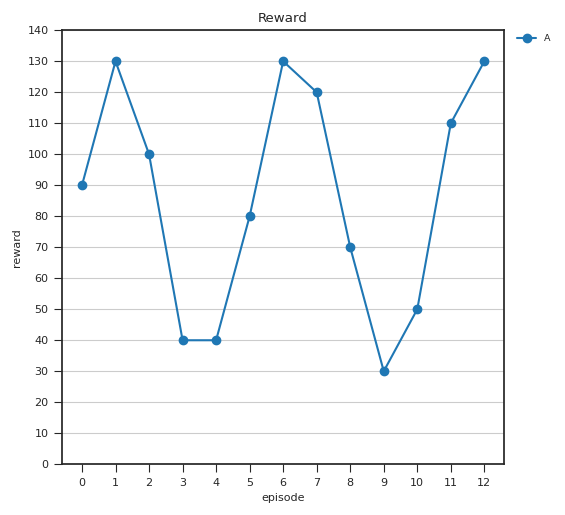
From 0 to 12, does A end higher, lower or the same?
higher
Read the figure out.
Title: Reward
x-axis: episode, ticks 0 1 2 3 4 5 6 7 8 9 10 11 12
y-axis: reward, ticks 0 10 20 30 40 50 60 70 80 90 100 110 120 130 140
Legend: A
Values:
A: 90 130 100 40 40 80 130 120 70 30 50 110 130
